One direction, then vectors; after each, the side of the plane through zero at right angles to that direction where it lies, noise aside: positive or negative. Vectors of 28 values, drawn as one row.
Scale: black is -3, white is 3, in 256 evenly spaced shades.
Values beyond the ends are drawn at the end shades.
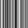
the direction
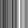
positive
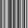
negative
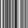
positive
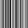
positive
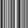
negative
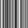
positive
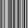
negative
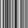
positive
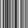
positive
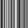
negative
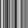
positive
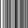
positive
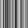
positive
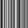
negative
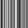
negative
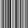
positive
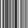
positive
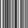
positive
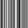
negative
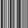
negative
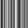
negative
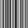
positive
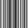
positive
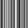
negative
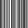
negative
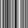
positive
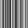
positive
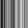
negative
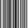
positive
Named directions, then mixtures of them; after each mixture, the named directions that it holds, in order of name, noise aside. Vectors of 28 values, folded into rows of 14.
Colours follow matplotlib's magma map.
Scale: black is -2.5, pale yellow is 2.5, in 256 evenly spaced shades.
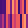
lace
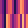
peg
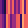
lace, peg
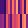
lace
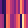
lace, peg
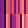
lace, peg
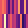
lace, peg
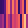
lace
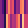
lace, peg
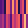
lace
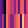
lace, peg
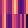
lace, peg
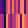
lace, peg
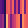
lace, peg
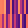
lace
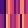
lace, peg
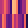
lace, peg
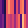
lace, peg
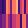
lace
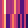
peg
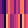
lace, peg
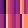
lace, peg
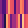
lace, peg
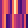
lace, peg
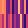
lace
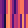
peg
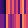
lace, peg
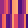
lace, peg
